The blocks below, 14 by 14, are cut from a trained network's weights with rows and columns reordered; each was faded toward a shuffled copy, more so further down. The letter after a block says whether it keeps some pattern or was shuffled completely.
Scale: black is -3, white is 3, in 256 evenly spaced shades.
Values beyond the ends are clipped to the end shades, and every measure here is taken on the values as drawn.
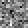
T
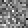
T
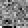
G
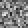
T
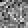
T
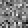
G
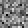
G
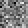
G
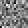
G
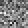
T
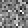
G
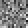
G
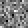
T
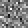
T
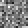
T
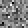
T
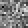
G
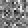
T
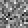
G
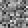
T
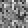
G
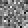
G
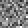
T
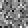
G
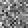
T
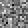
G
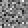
T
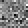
G
